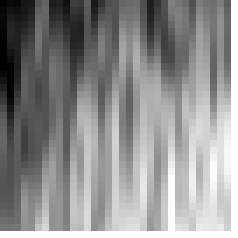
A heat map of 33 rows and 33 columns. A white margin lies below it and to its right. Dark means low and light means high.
The bottom right is the ninth with the highest average. The ninth with the lowest average is the top left. Streaks run downward. There is an overall slope up to the bottom right.
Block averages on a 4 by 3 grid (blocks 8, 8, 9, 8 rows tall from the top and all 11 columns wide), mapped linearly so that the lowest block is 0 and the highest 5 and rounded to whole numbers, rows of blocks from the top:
0 1 2
1 3 3
2 4 5
3 4 5
